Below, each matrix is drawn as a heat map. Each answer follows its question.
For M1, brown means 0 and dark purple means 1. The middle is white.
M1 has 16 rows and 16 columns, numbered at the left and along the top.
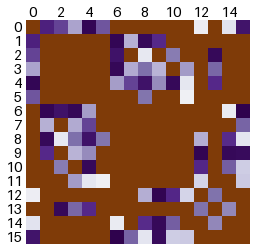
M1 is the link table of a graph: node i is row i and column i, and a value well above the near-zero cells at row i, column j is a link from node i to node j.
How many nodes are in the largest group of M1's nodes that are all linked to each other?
2
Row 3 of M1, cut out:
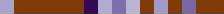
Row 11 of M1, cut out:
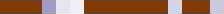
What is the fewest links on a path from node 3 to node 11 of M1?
1
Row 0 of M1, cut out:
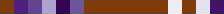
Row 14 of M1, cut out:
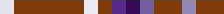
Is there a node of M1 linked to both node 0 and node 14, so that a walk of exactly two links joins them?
no
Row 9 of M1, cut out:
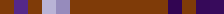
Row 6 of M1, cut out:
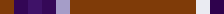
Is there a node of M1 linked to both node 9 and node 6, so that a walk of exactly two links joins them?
yes
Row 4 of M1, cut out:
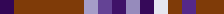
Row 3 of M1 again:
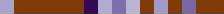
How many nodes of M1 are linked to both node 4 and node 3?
7
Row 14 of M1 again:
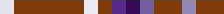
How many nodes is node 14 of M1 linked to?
6
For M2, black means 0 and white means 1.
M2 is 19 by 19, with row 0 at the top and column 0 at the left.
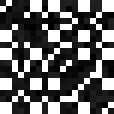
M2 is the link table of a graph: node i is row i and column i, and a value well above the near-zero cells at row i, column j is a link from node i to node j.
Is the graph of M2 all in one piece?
no
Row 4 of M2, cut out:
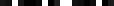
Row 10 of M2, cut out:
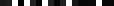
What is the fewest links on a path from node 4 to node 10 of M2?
1
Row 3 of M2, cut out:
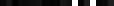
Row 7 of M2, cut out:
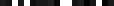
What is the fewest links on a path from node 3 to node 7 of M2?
3
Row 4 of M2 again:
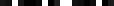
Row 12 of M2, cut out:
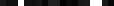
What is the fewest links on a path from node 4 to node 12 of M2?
2
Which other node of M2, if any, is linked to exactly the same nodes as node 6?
node 5
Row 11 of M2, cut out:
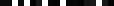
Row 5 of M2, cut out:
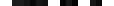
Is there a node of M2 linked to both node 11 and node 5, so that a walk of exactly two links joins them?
no
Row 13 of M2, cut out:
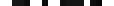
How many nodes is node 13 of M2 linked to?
9
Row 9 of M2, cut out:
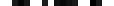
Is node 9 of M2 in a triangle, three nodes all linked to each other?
yes
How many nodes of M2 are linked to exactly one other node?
0
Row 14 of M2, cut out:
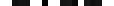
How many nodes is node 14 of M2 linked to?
9
